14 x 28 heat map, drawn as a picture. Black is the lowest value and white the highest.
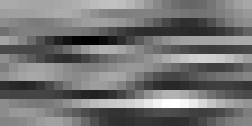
Grain: streaks across. Mirror symmetry: none. Calmest part: top left.
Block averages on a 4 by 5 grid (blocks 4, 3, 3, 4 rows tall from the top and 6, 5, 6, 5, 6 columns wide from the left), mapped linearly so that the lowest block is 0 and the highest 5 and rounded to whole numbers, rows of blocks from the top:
5 5 4 1 3 / 2 0 3 4 4 / 3 4 4 1 1 / 3 2 2 4 3
